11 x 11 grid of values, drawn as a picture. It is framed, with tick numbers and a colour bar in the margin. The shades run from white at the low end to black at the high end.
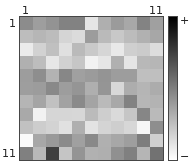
Slope: none. Stripes: horizontal, repeating 2 times. Average level on the scale: 30%. Calmest part: centre.
